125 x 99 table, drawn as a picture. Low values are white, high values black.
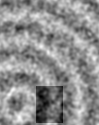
An odd patch, higher than its surroundings, sits in the bottom middle. The bottom left is the ninth with the lowest average. The halves do not mirror each other. The bottom middle is the ninth with the highest average. Rings spread out from the bottom left.
